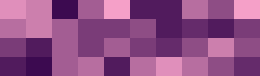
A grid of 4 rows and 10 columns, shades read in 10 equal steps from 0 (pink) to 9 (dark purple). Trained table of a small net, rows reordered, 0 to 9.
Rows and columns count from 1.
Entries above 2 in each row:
6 9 9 9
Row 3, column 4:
6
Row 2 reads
3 2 4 6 6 5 8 7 8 6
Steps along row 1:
up up down down up same down up down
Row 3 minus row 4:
-2 -1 0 3 -4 3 6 2 -3 -2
